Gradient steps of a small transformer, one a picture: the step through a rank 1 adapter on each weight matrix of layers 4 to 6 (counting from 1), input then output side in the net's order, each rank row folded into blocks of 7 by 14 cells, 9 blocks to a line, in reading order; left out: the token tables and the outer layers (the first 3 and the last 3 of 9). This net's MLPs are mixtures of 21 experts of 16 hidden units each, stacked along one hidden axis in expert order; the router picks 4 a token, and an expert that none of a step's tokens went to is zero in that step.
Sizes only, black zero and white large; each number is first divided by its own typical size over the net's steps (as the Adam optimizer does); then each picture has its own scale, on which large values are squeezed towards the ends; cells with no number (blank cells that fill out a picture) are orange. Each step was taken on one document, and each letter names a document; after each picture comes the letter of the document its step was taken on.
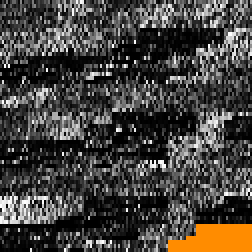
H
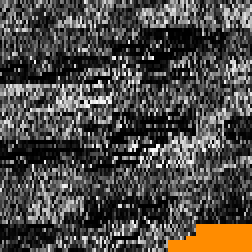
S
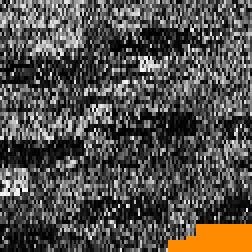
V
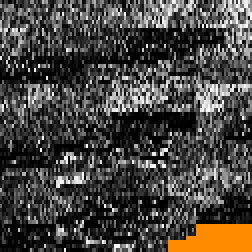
H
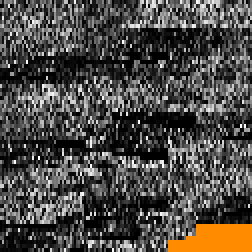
H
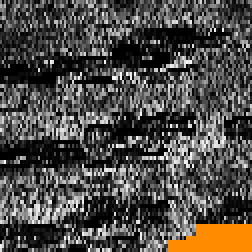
S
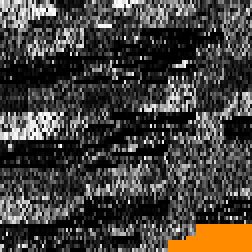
S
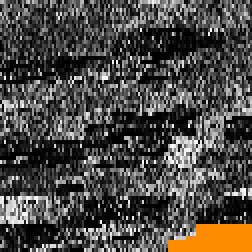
S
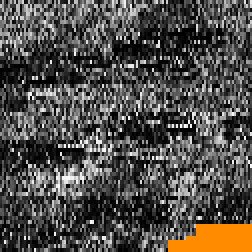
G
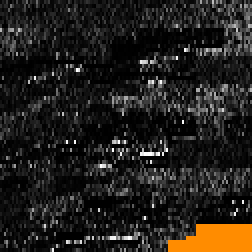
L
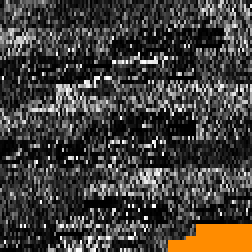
L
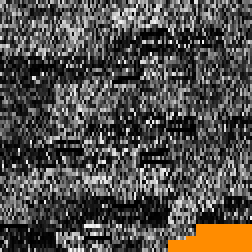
G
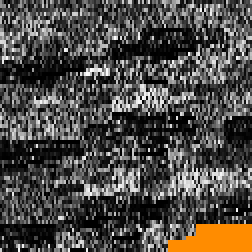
S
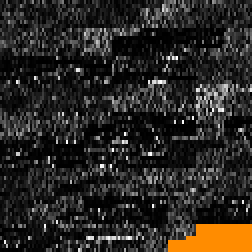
L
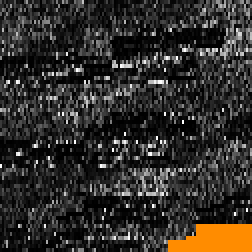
L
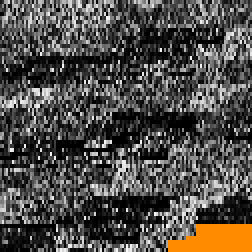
H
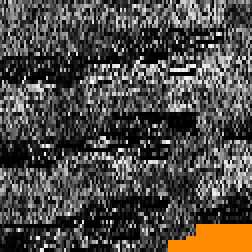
H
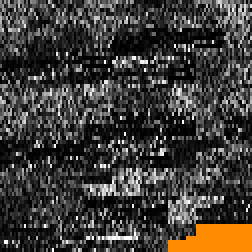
L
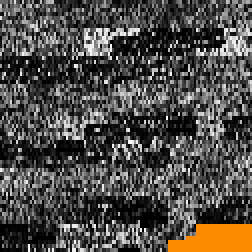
G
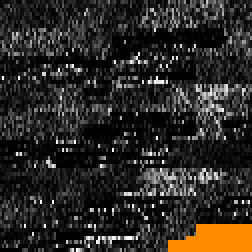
L
